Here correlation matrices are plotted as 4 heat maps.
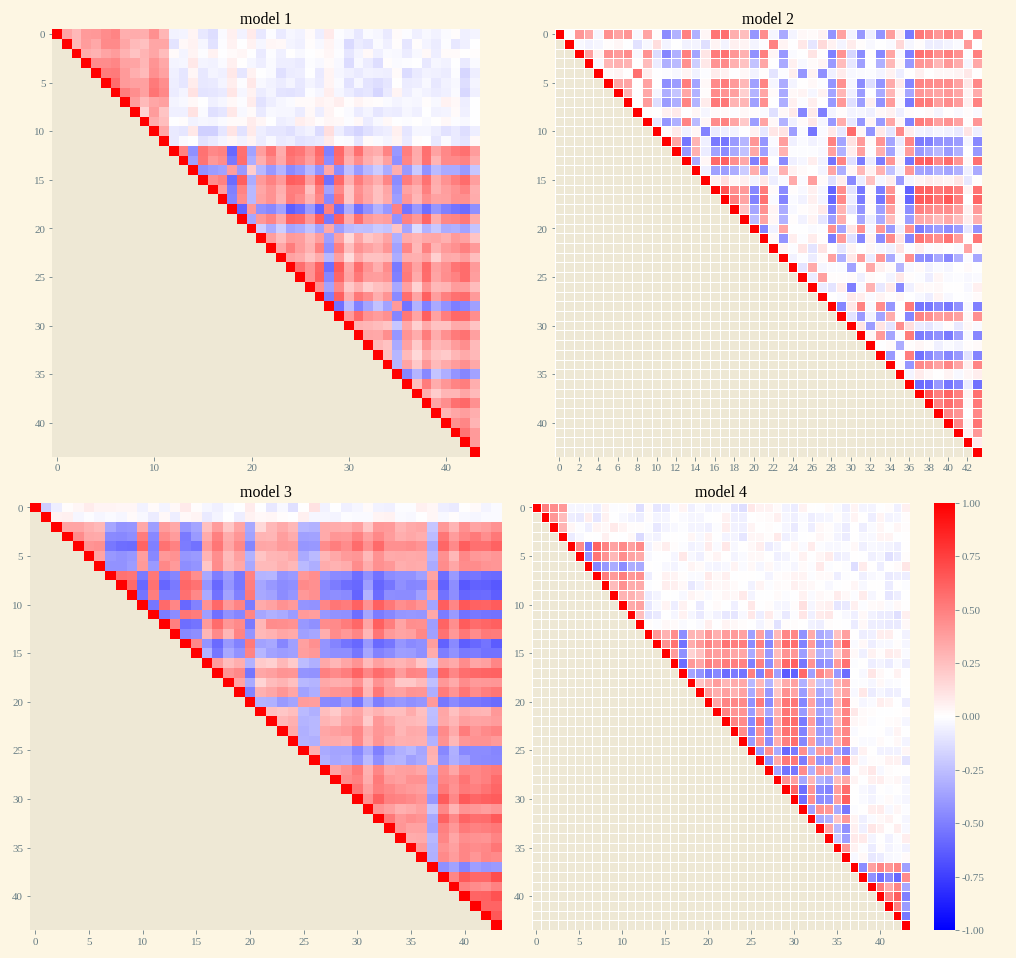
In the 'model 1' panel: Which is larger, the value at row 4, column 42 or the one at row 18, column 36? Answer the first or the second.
the first
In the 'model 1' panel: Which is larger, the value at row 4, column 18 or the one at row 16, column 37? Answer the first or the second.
the second
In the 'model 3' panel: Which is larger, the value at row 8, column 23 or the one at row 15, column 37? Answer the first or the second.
the second
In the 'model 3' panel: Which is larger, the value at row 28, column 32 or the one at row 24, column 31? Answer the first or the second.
the first
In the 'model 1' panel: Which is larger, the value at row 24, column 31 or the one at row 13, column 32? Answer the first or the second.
the first
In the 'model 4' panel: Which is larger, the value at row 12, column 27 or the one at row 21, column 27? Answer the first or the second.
the first
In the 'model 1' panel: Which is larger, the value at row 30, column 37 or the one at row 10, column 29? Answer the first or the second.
the first
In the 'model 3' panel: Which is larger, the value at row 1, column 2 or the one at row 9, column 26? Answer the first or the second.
the second
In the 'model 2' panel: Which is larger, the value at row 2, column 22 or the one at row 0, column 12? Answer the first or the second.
the first
